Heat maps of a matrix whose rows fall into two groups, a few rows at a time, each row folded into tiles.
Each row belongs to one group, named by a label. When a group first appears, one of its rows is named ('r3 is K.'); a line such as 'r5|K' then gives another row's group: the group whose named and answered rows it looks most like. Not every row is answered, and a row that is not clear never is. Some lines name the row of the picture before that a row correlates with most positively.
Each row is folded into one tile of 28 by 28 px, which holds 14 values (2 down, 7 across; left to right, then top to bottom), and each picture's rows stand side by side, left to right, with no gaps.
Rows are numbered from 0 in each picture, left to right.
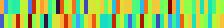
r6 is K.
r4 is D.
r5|D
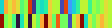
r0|D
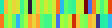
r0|D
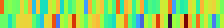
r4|K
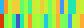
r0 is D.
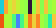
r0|D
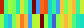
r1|K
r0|K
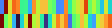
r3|K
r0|D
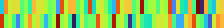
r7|K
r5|K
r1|D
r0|D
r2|D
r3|K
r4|D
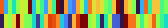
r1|K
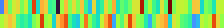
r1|K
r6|K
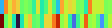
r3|D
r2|D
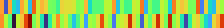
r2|D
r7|K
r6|D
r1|D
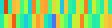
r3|K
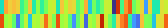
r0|D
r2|D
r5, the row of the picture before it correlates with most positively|2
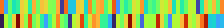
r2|K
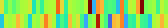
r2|K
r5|K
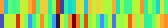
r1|K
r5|K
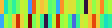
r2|D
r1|D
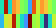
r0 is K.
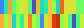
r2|D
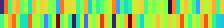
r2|D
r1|D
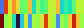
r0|D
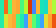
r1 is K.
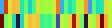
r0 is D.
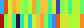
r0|D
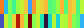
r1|D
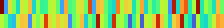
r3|K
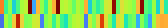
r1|K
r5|K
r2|K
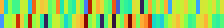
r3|D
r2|K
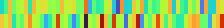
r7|K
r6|K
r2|D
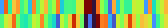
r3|K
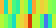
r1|D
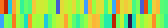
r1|D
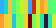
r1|D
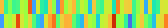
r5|K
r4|D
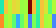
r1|K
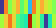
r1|D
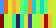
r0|D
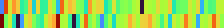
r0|D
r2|D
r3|D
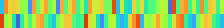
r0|D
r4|K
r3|D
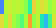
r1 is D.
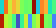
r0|D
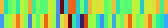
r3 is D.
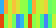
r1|D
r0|D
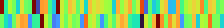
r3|D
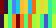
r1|D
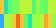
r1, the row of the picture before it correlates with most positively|0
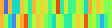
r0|K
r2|K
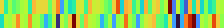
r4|K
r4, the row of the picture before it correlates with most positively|1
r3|D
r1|D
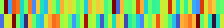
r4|K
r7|D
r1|K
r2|D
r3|D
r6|K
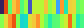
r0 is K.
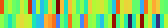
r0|K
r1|K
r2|K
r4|D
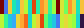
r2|K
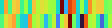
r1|D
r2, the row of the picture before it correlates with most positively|1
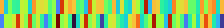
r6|D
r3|D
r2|D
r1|D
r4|K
